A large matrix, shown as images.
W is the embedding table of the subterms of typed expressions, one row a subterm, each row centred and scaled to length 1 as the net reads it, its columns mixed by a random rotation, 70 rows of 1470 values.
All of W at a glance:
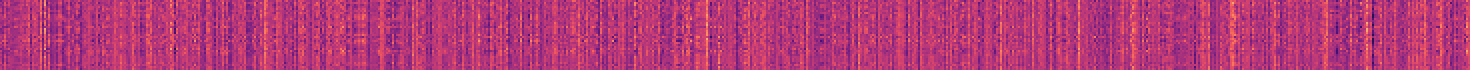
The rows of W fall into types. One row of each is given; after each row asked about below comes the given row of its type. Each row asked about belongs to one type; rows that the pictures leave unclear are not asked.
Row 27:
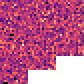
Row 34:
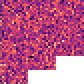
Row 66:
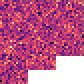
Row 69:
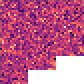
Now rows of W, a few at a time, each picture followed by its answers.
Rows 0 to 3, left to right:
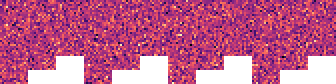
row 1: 27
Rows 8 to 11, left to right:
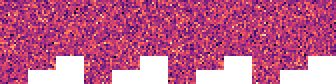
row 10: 69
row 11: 34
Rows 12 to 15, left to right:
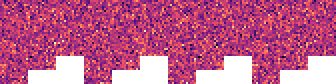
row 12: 34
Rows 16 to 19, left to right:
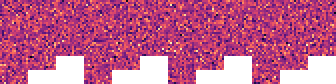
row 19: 27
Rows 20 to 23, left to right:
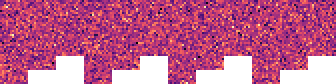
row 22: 69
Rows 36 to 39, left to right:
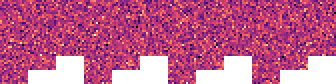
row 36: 66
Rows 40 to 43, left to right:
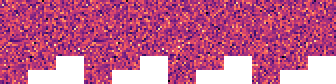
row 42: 66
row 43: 34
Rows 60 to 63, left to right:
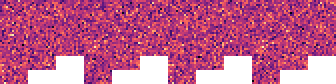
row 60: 34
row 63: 66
